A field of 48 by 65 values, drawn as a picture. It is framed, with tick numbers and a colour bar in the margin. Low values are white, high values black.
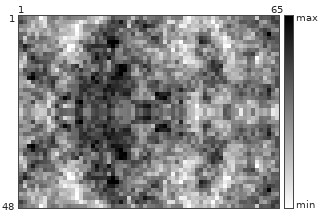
Grain: blotchy. Average level on the scale: 50%. Mirror symmetry: top to bottom. Odd rows or columns: none.
